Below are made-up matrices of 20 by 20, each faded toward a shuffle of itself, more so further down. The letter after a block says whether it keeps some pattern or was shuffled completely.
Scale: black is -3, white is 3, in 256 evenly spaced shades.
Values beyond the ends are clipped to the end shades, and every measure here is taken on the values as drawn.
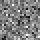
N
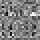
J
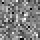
N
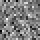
N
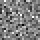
N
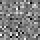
J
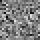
J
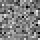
N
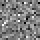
N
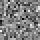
N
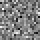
N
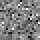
N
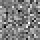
J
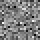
N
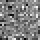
J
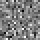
J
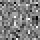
J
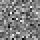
J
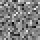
N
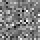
J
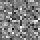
J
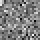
N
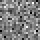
N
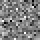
N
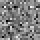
J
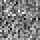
N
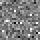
N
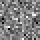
N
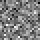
N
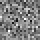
N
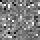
J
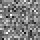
N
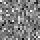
J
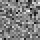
N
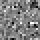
J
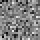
N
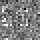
J
